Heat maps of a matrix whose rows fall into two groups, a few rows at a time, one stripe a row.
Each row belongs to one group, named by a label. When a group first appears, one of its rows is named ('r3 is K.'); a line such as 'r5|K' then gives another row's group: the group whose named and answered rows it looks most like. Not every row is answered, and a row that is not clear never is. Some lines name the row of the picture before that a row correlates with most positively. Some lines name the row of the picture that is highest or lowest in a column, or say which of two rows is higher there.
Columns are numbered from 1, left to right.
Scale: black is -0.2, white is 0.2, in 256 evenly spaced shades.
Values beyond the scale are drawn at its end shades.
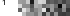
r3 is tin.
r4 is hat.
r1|tin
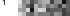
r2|tin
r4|hat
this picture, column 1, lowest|3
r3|tin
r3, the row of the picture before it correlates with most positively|1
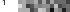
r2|hat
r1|tin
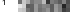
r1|tin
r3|hat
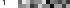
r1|tin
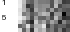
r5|hat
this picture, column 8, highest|4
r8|tin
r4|hat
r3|tin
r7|tin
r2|hat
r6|tin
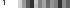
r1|tin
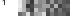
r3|tin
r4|tin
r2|hat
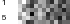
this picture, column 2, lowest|3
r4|tin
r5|tin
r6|hat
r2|tin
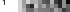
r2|tin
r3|hat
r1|tin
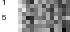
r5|hat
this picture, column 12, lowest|8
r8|hat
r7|hat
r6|tin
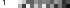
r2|tin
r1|hat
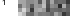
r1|tin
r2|tin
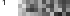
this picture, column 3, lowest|3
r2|hat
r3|hat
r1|hat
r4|tin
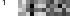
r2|tin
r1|hat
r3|hat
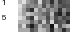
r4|tin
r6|tin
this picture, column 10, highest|7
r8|hat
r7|hat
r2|hat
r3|tin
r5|tin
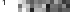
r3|tin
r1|hat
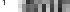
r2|hat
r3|hat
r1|hat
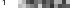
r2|hat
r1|hat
